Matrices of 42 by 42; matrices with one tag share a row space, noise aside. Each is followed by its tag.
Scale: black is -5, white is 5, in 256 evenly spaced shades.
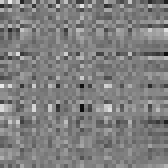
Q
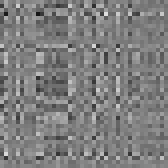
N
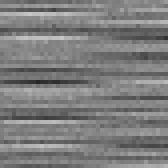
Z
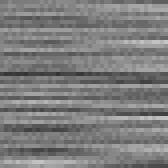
Z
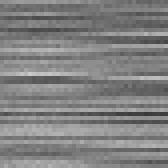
Z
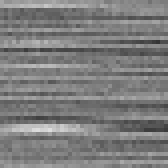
Z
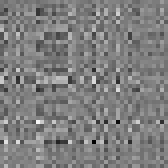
N
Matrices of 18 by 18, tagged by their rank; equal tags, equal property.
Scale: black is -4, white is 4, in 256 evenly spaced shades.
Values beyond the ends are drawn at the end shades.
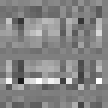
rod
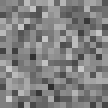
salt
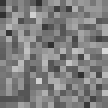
salt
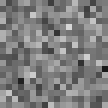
salt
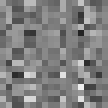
rod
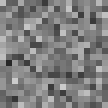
salt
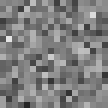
salt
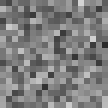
salt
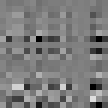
rod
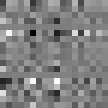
rod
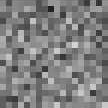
salt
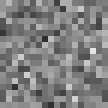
salt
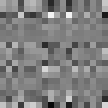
rod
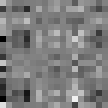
rod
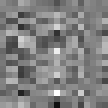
rod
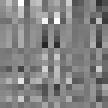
rod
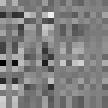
rod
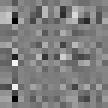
rod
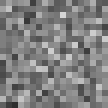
salt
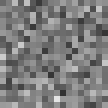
salt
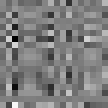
rod
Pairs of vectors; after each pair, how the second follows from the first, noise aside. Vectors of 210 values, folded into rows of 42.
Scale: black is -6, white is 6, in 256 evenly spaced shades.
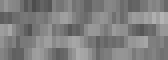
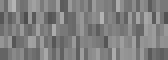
shuffled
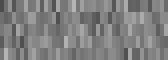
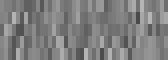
shuffled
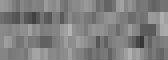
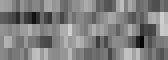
scaled up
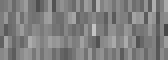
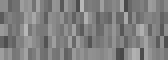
shuffled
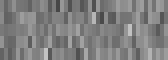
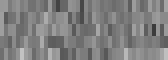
shuffled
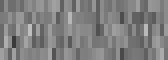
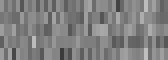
shuffled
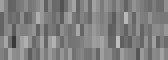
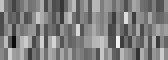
scaled up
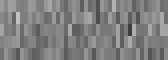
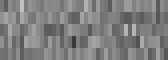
shuffled
